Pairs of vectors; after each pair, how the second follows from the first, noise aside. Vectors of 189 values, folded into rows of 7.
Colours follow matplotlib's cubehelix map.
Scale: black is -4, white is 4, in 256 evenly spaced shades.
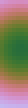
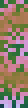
sign-scrambled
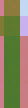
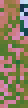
sign-scrambled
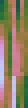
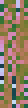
sign-scrambled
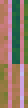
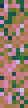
shuffled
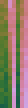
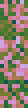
shuffled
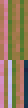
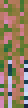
sign-scrambled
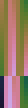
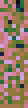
shuffled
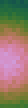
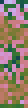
sign-scrambled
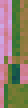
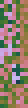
sign-scrambled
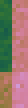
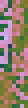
sign-scrambled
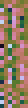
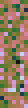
shuffled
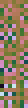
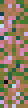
shuffled
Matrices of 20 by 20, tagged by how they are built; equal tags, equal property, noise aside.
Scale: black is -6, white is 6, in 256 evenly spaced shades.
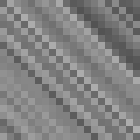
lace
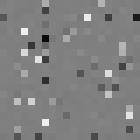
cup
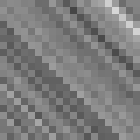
lace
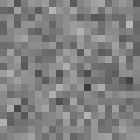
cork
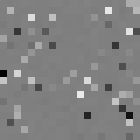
cup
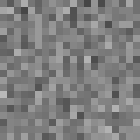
cork
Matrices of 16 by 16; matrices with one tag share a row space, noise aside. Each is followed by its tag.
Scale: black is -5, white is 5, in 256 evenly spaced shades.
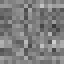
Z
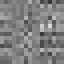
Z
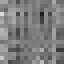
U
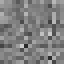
Z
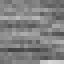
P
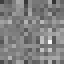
Z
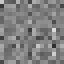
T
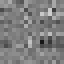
Z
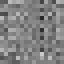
U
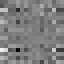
U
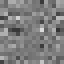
U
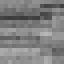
P
